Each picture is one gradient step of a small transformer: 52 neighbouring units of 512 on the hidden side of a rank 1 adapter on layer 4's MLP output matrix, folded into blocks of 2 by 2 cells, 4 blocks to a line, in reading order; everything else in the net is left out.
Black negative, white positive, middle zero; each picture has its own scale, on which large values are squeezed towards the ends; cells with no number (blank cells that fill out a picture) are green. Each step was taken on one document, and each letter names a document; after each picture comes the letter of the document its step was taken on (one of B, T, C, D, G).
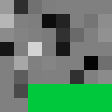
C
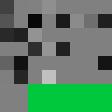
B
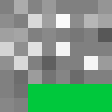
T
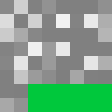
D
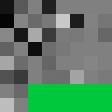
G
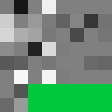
B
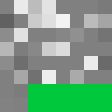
T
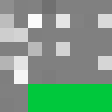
B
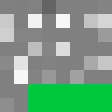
T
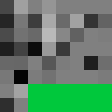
G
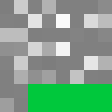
T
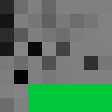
G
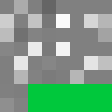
D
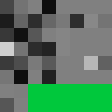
G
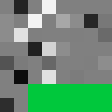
B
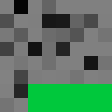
C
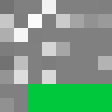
B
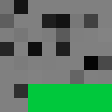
C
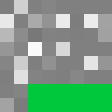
D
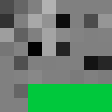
C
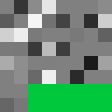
T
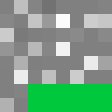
T
